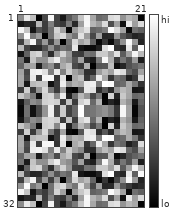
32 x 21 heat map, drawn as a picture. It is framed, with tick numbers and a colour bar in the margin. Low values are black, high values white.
No single row or column stands out from its neighbours. No seam splits the table. No overall slope runs across the table. The top and bottom halves mirror each other.
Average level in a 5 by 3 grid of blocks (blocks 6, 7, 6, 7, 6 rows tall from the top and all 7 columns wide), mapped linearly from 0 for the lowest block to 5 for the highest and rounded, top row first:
2 3 4
5 4 4
4 5 0
5 4 4
2 3 4
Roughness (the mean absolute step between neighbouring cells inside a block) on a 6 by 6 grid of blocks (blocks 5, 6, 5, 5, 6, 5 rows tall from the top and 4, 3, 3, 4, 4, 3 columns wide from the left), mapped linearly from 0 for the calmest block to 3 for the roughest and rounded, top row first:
3 1 2 0 2 2
2 2 1 1 2 1
2 0 3 1 2 0
2 0 3 1 2 0
2 2 1 1 2 1
3 1 2 0 2 2
